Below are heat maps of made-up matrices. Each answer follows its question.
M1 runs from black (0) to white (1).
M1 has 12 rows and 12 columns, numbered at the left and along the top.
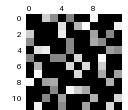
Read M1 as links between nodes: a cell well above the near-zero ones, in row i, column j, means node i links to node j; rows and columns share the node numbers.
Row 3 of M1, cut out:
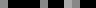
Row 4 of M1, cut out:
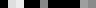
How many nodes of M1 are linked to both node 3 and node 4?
1
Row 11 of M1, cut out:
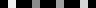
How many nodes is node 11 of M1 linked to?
4
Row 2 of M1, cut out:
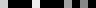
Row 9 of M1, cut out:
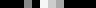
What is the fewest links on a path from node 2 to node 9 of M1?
3
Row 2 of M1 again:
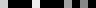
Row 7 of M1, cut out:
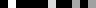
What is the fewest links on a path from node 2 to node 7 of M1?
3
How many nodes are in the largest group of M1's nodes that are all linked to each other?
3
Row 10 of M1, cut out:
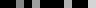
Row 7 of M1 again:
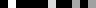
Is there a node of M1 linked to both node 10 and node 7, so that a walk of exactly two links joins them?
yes
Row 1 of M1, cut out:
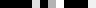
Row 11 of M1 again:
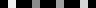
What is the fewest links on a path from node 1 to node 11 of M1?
1
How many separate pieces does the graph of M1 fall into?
1
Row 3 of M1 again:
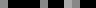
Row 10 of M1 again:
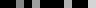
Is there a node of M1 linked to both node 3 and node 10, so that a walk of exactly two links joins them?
yes
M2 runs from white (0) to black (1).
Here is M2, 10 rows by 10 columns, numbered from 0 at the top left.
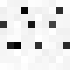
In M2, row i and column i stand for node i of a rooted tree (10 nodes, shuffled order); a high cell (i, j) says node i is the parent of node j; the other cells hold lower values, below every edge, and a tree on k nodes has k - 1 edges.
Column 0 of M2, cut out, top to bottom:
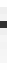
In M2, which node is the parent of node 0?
3
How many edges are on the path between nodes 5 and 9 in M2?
2
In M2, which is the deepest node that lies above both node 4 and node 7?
3
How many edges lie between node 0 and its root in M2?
3
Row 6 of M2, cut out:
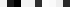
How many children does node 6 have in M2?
4
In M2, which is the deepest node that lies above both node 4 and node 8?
1
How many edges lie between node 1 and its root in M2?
1
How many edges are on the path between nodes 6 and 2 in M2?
1
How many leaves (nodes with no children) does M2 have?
7
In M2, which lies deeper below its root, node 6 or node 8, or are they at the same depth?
node 8
